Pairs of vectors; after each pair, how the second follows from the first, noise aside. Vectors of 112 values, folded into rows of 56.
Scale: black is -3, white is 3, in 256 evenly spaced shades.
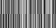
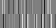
partly zeroed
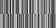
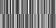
copied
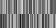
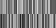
copied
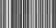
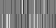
partly zeroed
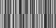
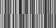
copied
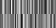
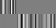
partly zeroed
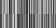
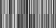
copied
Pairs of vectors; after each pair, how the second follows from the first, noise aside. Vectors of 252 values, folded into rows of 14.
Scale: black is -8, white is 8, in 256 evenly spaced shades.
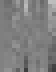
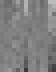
copied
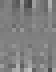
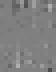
partly zeroed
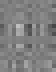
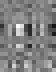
scaled up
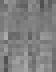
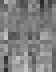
scaled up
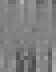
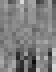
scaled up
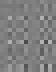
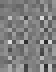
scaled up
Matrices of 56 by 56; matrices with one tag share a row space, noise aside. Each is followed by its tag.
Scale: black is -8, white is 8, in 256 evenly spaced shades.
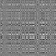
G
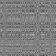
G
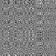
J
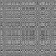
G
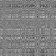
G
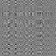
J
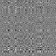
J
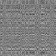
G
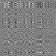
J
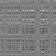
G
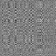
J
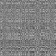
G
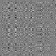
J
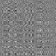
J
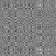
J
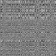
G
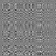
J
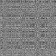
G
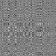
J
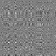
J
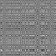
G
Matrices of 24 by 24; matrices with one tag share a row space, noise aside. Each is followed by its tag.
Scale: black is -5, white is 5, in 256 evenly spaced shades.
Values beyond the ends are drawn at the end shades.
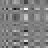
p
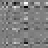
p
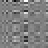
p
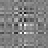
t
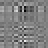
t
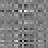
t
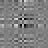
t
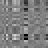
p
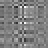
t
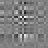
t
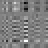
p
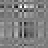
t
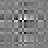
t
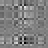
t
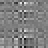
t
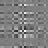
t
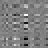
p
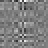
t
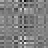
t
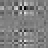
t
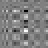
p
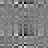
t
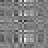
t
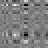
p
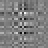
t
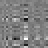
p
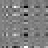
p
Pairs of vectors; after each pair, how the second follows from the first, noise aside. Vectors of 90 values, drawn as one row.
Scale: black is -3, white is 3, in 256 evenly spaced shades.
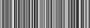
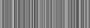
shrunk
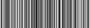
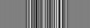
partly zeroed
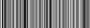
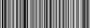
copied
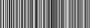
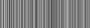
shrunk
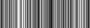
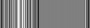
partly zeroed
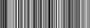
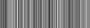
shrunk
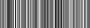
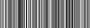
wrapped around
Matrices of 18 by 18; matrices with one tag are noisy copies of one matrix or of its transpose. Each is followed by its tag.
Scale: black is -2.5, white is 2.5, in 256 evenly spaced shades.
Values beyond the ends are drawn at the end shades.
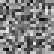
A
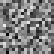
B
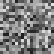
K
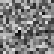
K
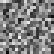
B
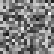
K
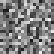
B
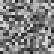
K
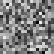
K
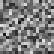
B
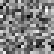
A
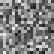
K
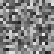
A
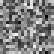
A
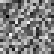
B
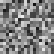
B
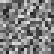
B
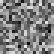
A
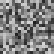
K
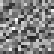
B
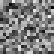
B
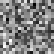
K
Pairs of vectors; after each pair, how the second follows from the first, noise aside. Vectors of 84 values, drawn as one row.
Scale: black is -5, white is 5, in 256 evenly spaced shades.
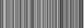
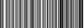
scaled up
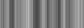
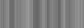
shrunk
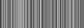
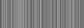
shrunk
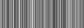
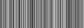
negated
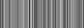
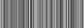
negated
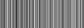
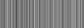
shrunk
